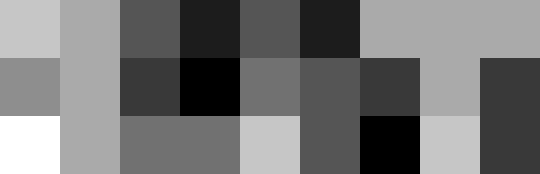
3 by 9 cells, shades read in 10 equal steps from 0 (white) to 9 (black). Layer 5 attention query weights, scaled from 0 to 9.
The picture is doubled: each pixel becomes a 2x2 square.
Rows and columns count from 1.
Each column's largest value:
4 3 7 9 6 8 9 3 7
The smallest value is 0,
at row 3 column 1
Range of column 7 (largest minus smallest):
6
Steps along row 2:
down up up down up up down up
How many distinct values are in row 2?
6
